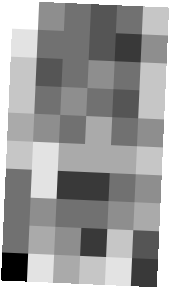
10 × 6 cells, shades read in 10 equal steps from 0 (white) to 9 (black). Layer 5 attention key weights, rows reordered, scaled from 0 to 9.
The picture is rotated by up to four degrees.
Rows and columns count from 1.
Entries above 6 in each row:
0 1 0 0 0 0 2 0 1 2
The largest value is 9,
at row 10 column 1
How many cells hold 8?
0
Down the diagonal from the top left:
0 5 5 5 5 2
